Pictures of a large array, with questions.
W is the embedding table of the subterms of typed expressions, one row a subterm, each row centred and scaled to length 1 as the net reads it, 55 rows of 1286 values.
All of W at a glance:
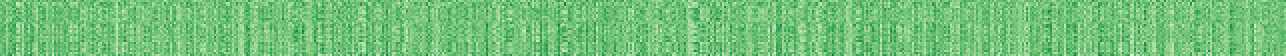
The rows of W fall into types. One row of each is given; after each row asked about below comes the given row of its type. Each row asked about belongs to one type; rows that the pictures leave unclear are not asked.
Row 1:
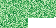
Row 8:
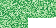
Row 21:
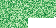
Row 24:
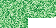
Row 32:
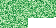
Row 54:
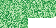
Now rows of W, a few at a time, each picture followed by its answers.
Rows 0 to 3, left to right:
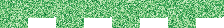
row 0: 21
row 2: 32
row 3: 24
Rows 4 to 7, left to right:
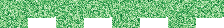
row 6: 1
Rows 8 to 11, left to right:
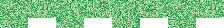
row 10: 24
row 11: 8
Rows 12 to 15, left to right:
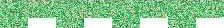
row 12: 1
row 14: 54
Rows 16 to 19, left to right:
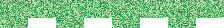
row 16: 32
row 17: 54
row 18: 8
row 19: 1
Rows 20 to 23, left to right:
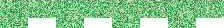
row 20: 1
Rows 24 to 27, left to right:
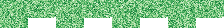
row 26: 24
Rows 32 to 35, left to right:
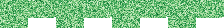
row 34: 21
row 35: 8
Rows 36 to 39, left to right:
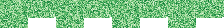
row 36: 54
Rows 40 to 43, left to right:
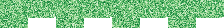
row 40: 54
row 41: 21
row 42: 54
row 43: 8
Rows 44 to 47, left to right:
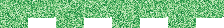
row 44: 8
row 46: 54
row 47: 1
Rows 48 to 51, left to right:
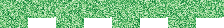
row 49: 24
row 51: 8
